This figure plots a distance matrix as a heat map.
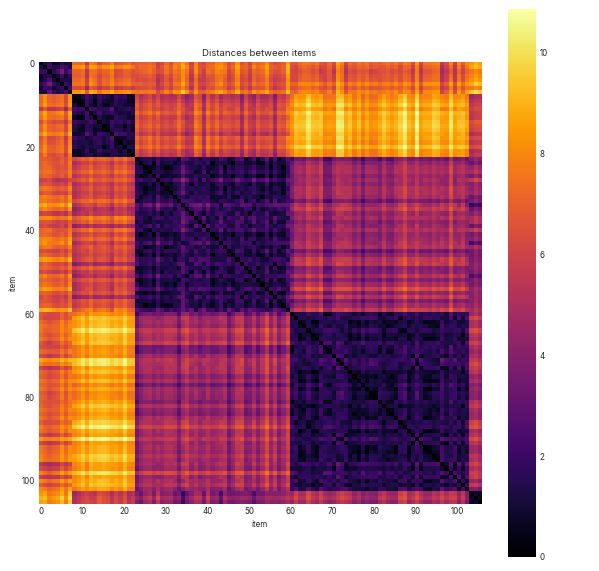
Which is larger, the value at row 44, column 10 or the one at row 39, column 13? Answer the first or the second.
the first
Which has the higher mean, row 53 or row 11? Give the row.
11
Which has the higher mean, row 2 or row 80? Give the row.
2
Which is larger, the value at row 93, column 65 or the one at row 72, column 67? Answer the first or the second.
the second
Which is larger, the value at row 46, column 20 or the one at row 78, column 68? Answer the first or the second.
the first
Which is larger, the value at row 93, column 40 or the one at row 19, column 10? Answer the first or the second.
the first
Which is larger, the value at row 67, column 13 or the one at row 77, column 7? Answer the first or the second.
the first
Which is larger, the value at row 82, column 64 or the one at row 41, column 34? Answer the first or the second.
the second
